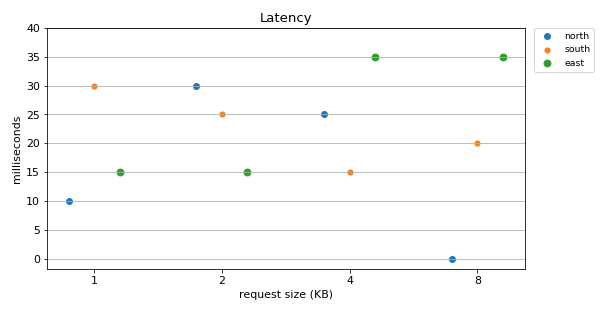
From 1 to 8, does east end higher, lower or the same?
higher
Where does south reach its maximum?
1
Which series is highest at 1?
south
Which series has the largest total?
east
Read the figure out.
Title: Latency
x-axis: request size (KB), ticks 1 2 4 8
y-axis: milliseconds, ticks 0 5 10 15 20 25 30 35 40
Legend: north, south, east
Values:
north: 10 30 25 0
south: 30 25 15 20
east: 15 15 35 35
